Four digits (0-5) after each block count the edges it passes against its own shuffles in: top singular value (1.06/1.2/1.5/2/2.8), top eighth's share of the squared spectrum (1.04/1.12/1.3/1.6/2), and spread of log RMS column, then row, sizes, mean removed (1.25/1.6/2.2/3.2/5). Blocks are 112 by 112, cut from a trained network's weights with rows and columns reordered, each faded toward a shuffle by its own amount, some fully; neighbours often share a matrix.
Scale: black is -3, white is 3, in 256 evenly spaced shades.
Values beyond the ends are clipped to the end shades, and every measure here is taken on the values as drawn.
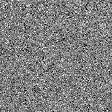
3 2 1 0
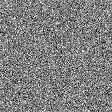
2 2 0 0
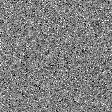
2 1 0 0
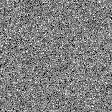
1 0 0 0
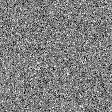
1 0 0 0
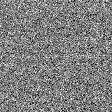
2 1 0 0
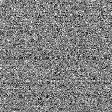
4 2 0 1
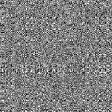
4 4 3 3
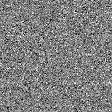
3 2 0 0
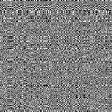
5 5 3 4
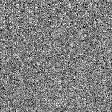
3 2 0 1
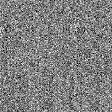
3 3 1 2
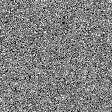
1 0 0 0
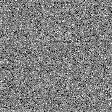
1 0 0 0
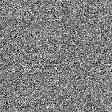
3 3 0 2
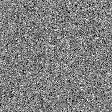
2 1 0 0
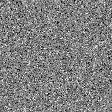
0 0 0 0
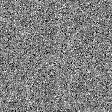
2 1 0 0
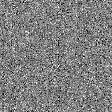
3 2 1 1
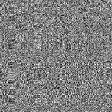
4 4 1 2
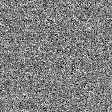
3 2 0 0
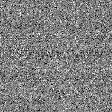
3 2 1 1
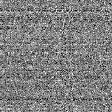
4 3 1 2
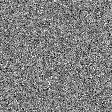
0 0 0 0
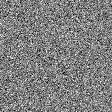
0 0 0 0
